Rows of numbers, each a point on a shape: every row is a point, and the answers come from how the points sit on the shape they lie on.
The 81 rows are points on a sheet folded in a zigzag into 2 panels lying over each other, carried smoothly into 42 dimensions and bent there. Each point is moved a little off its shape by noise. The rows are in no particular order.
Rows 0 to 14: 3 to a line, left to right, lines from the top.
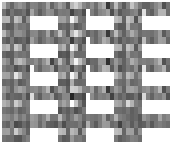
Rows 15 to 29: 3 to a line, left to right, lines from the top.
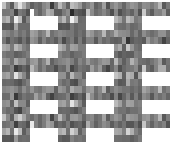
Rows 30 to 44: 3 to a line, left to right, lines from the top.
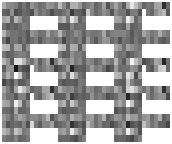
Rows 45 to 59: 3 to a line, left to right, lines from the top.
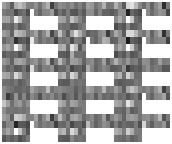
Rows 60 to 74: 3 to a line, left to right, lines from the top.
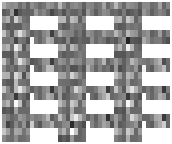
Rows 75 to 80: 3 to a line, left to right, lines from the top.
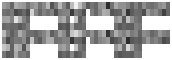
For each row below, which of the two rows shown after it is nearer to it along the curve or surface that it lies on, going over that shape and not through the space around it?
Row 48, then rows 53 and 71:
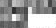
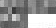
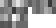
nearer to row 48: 71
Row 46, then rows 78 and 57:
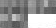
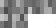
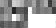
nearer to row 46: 57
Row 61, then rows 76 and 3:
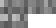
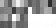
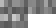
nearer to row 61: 3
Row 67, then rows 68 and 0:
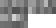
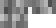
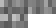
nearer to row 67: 68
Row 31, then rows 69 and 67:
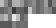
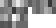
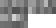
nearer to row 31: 69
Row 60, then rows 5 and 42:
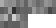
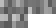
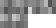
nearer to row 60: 5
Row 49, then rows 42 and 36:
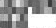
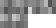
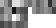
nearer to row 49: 36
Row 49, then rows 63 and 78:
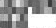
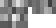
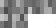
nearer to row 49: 63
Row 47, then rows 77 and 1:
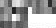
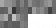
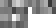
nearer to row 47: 1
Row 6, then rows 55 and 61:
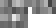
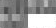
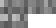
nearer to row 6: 55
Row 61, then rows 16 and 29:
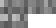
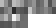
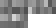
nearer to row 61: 16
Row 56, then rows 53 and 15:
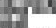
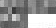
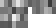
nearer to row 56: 15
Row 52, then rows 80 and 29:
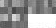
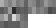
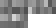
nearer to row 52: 80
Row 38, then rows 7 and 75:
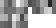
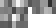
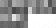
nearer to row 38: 7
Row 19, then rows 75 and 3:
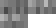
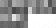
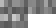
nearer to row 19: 75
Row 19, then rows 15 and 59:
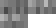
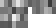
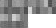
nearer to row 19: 59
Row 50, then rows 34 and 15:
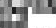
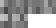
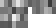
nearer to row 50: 15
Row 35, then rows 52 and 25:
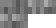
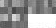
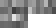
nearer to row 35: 25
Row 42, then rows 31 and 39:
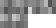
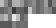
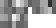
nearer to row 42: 39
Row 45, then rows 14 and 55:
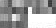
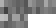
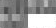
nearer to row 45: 55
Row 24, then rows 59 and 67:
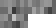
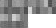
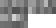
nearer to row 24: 67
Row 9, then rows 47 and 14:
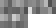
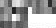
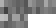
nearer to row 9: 47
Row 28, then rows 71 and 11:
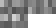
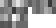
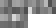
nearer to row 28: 71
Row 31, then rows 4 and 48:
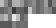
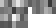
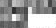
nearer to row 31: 4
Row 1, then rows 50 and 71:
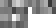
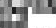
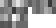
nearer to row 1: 50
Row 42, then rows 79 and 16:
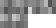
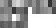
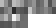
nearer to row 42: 79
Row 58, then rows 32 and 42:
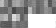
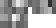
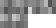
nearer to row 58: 32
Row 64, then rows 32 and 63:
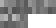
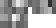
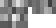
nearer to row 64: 63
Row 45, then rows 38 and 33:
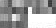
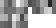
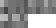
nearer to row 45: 38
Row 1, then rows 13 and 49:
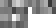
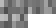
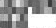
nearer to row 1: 49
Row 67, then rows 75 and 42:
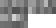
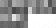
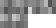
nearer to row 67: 75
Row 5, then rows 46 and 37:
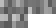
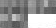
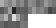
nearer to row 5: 37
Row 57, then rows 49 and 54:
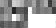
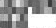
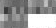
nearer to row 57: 49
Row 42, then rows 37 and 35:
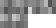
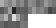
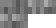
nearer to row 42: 35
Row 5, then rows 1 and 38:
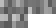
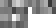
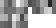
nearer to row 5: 38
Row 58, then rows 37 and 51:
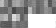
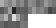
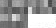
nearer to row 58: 37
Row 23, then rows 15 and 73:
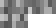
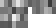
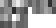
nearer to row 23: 15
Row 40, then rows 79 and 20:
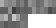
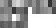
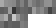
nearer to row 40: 20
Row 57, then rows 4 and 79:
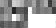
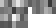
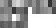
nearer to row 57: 79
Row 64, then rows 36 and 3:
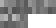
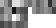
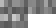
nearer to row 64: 3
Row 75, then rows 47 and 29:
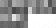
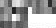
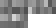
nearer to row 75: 29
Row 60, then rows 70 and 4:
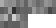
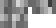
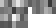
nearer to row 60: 4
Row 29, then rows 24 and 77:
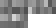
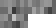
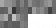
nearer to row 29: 24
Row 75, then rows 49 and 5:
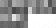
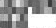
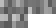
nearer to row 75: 49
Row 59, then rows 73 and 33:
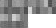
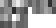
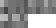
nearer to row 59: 73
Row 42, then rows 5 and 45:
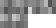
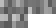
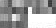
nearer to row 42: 45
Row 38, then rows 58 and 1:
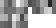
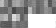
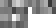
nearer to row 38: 1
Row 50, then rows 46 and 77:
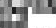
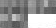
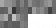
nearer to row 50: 46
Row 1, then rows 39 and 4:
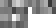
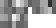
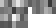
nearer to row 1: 39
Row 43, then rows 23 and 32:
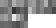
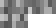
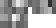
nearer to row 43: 32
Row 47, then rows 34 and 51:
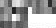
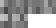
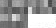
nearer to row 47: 51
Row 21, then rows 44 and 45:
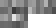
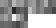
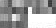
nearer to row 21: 44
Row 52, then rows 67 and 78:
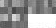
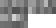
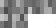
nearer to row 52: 78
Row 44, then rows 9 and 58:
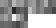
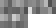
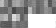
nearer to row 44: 9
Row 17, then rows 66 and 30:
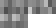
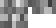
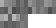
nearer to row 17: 66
